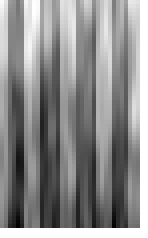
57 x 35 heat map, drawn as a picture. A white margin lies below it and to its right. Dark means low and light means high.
Slope: up to the top. Grain: streaks running down. Ninth with the highest average: top left. Lone odd cells: none. Stripes: upright, repeating 4 times.
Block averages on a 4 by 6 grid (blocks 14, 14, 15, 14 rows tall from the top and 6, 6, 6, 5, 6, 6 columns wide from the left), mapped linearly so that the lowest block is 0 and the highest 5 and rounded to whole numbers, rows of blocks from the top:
3 5 4 3 4 4
2 3 2 2 3 3
1 1 1 1 2 1
0 1 0 0 0 1
